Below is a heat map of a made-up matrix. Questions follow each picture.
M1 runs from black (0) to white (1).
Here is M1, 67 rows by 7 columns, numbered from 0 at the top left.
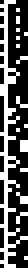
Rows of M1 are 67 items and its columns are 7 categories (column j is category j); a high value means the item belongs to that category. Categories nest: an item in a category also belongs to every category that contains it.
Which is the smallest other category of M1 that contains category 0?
1
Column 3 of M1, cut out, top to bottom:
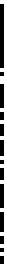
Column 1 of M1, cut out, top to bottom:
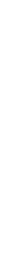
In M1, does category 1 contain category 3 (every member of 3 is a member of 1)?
yes
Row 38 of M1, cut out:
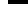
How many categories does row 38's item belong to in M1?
2
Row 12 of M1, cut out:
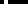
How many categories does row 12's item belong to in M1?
1
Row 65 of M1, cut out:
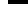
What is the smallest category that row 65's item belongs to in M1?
0
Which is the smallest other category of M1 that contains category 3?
2
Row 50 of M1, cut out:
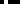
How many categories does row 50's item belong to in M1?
3
